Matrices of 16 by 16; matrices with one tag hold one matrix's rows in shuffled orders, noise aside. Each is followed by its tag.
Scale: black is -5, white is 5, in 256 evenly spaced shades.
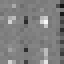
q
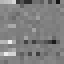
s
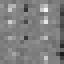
q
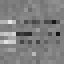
s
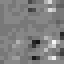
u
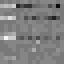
s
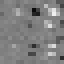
u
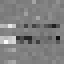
s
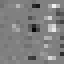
u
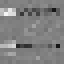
s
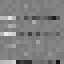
s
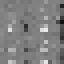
q
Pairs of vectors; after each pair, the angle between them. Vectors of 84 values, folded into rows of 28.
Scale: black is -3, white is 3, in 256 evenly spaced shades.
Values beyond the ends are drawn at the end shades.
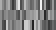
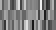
nearly parallel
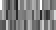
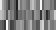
nearly parallel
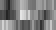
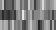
partly aligned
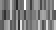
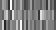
orthogonal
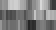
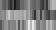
nearly opposite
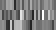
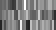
orthogonal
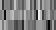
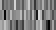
nearly parallel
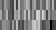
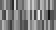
partly aligned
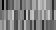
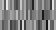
partly opposed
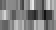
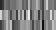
orthogonal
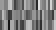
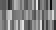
nearly opposite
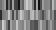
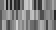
nearly parallel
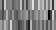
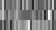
nearly opposite
